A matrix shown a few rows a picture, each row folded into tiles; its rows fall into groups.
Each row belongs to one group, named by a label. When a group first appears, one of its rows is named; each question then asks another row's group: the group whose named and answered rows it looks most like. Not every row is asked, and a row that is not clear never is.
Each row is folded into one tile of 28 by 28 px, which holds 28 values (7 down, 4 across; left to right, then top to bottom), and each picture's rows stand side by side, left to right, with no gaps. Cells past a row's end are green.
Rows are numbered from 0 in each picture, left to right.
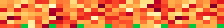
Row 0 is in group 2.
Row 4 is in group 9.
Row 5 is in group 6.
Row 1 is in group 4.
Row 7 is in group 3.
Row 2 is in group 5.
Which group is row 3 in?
3
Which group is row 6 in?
2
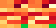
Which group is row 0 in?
3
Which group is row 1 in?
3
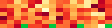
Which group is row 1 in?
9
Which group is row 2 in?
5
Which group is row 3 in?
6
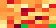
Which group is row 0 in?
4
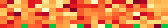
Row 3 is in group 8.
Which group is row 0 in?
9
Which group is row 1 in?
9
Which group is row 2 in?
6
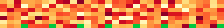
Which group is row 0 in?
4
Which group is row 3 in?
4
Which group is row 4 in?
3
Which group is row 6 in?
9
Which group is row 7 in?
5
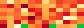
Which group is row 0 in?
8
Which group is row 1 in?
5
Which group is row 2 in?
3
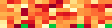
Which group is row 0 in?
4
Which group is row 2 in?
9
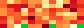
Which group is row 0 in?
8
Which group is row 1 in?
5
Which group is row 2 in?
6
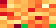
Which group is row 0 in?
9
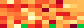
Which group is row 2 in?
9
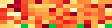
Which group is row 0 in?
6
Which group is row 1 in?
4
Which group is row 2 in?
9
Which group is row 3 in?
8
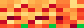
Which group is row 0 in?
2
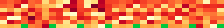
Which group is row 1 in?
5
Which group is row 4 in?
3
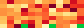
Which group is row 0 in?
4
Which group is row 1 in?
8
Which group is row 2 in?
6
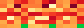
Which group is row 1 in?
3
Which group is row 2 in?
3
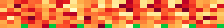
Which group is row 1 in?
5
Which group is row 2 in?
9
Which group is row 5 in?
6
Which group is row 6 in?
6
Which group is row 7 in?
2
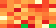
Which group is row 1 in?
8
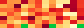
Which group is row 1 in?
5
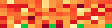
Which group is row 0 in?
8
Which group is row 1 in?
5
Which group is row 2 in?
8
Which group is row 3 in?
3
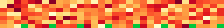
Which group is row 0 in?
6
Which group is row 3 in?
8
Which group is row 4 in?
9
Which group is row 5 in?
8
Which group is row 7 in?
3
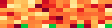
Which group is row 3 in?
8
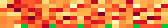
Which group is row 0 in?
6
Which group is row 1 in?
5
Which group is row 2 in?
2
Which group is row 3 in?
9
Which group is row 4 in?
4
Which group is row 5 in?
2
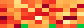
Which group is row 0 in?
5
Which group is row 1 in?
3
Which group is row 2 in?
2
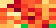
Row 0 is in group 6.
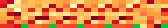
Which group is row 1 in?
2
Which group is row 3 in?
2
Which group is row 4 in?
2
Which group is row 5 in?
4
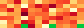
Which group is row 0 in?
4
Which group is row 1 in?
8
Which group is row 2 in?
9
